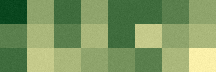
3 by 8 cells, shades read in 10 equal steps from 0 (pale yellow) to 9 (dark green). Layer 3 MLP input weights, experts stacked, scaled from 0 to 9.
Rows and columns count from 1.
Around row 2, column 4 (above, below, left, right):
4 4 6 7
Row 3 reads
7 2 3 4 5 6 3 0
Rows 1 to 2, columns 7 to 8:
6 4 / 4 3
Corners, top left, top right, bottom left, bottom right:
9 4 7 0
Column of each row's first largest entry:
1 5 1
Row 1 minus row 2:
3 1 1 1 0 5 2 1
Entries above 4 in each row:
5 3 3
